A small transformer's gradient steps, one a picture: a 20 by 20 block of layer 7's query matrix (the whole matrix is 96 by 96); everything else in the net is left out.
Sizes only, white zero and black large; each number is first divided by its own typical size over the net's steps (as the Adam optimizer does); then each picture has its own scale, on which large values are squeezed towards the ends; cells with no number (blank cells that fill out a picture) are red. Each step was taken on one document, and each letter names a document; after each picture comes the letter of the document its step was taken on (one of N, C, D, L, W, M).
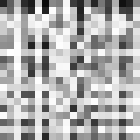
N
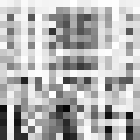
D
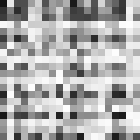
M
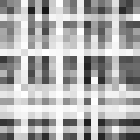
N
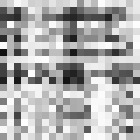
M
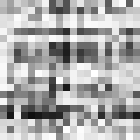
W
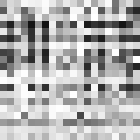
N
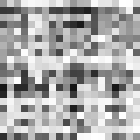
M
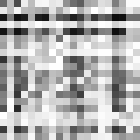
M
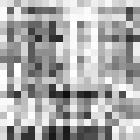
W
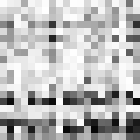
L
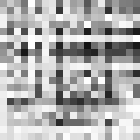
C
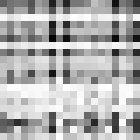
L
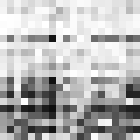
W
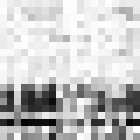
W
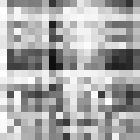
W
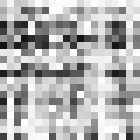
M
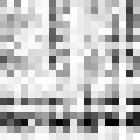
L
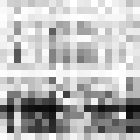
W
